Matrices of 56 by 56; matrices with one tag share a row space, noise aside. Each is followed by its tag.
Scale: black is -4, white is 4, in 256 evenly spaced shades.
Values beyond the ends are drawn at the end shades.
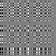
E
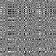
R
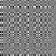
E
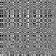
E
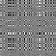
R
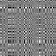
R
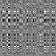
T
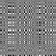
R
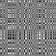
R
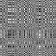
R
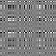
R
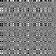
E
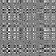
T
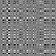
T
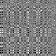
E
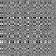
E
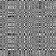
R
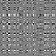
T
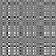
T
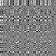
E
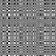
T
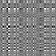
T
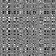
T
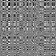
T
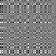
E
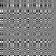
E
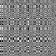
E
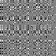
E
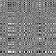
R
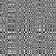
R
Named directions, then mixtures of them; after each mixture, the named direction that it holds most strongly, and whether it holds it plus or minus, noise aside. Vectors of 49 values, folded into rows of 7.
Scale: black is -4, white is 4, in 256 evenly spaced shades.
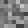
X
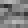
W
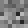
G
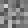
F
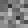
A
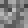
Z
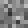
A, minus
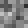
Z, plus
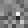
G, minus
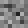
G, plus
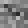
W, plus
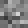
G, minus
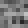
W, minus
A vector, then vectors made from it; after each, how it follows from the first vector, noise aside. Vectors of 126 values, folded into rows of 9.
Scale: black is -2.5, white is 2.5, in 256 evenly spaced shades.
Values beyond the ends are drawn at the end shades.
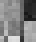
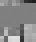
partly zeroed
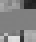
partly zeroed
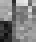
reversed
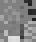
partly zeroed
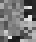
sign-scrambled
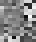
sign-scrambled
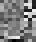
sign-scrambled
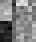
reversed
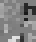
partly zeroed
